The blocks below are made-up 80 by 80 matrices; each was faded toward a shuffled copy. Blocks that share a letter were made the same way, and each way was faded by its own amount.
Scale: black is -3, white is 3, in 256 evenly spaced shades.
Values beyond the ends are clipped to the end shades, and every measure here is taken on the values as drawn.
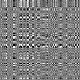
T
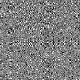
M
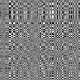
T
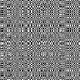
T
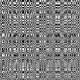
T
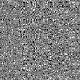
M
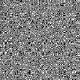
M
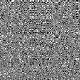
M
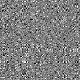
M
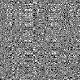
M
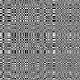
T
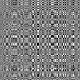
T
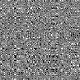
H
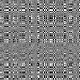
T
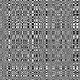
T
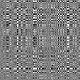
T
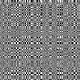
T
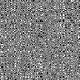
H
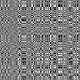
T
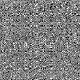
M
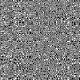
H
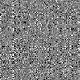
M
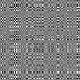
T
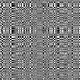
T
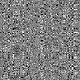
H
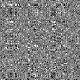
H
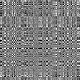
T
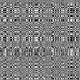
T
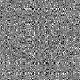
H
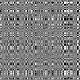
T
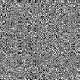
H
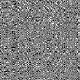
H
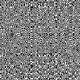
H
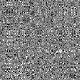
M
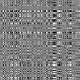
T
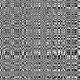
T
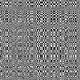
T
